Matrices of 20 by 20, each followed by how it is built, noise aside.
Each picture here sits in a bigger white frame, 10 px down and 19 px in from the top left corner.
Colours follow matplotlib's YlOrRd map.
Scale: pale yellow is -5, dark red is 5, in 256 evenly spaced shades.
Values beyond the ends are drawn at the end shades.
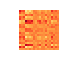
low rank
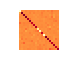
diagonal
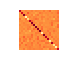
diagonal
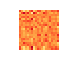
low rank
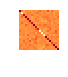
diagonal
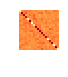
diagonal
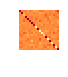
diagonal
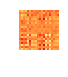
low rank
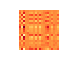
low rank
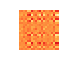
low rank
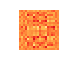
low rank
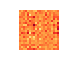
low rank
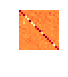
diagonal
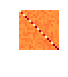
diagonal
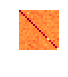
diagonal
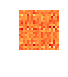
low rank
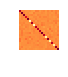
diagonal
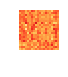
low rank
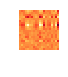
low rank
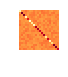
diagonal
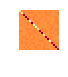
diagonal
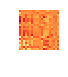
low rank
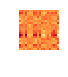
low rank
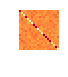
diagonal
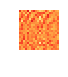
low rank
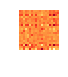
low rank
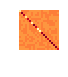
diagonal
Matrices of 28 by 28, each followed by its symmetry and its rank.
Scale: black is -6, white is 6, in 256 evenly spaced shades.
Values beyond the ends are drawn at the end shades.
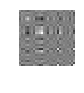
symmetric, rank two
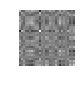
symmetric, rank two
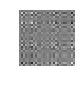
symmetric, rank two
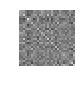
symmetric, rank five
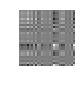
symmetric, rank one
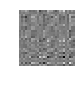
neither, rank three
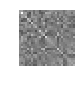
symmetric, rank five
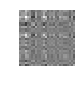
symmetric, rank two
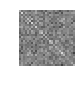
symmetric, rank five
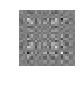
symmetric, rank two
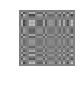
symmetric, rank one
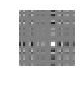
symmetric, rank one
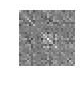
symmetric, rank five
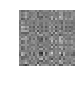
neither, rank three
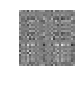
neither, rank three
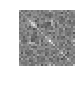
symmetric, rank five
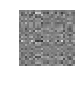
neither, rank three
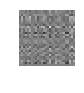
neither, rank three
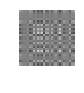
symmetric, rank one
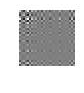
symmetric, rank one
